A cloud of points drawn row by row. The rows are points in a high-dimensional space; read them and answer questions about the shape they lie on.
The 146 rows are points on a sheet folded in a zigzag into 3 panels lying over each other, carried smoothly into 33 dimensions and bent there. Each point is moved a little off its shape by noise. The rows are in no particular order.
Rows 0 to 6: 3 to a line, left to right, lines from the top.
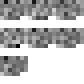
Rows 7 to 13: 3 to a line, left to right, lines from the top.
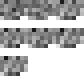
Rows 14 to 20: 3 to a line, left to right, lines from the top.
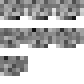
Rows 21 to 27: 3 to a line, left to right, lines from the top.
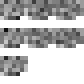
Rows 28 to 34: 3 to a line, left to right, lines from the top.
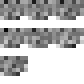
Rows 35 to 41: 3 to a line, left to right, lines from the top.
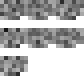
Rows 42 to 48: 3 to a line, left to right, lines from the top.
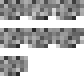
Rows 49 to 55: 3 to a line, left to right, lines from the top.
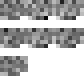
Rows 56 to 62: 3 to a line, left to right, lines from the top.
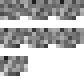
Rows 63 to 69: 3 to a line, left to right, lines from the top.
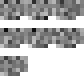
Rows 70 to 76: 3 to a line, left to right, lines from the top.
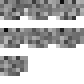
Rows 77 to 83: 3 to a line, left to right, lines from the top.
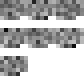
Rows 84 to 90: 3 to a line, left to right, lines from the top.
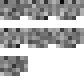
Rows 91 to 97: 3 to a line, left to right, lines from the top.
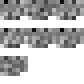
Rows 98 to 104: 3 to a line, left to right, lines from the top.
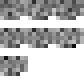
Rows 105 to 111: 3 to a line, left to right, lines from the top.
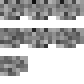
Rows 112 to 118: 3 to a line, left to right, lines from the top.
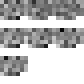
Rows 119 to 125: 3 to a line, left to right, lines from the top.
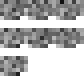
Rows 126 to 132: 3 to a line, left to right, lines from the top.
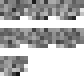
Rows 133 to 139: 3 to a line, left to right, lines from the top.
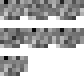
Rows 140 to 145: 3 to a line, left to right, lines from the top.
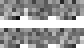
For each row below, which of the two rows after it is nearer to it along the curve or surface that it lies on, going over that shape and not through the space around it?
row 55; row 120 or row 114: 120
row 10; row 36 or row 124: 124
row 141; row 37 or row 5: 37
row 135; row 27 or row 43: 43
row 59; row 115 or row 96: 115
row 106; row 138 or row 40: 40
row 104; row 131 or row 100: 131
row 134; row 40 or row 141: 40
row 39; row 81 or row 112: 81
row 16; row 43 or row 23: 43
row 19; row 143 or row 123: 143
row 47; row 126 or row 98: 126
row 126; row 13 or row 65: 65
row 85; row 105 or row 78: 78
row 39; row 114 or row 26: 114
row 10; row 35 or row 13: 35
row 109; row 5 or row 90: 5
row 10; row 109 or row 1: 109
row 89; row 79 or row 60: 79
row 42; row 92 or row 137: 137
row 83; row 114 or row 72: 72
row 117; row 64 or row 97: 64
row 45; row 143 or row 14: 143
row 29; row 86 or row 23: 23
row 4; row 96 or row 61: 96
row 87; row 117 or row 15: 117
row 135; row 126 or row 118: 126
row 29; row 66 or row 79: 79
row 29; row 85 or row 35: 85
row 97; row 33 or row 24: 24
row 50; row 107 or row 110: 107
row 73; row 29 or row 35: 35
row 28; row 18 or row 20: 18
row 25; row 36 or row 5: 5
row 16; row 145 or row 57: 145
